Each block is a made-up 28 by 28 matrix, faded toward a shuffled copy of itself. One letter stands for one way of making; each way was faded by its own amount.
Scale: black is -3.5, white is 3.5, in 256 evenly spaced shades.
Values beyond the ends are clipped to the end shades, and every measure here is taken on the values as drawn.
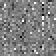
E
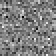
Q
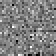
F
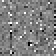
E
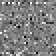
F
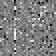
E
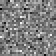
Q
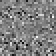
F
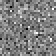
Q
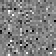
E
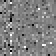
E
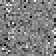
E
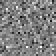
F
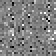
E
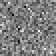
Q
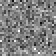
Q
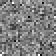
Q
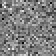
Q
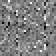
E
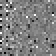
E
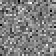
Q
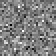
Q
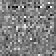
F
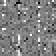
E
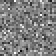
Q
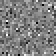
E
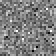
Q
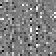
E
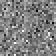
Q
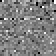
F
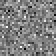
Q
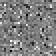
E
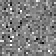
E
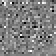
F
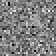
Q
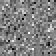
E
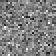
Q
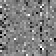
E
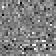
F
